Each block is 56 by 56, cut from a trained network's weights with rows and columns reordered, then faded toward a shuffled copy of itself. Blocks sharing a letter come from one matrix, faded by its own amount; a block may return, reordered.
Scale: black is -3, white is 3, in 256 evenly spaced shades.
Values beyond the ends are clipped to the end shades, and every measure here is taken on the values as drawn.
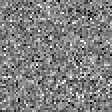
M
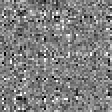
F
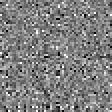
F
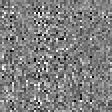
F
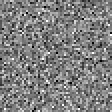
M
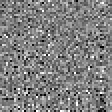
F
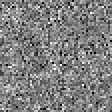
M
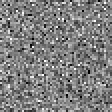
M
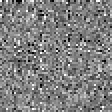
F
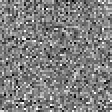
M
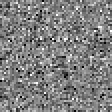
M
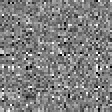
F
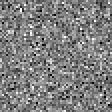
M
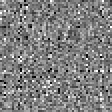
F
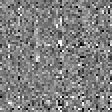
F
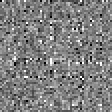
F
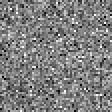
M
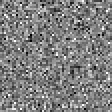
M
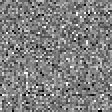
M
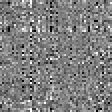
F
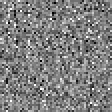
M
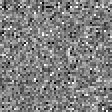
M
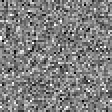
M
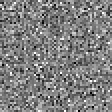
M
